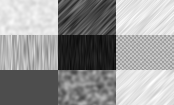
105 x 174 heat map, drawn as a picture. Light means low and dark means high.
It is made of 3 by 3 panels. Panel 1,1: very low, blotchy, faint in contrast. Panel 1,2: high, slanting up to the right. Panel 1,3: very low, slanting up to the right, faint in contrast. Panel 2,1: low, streaked downward. Panel 2,2: very high, streaked downward, faint in contrast. Panel 2,3: low, checkered. Panel 3,1: high, flat. Panel 3,2: middling, blotchy. Panel 3,3: very low, slanting up to the right, faint in contrast.
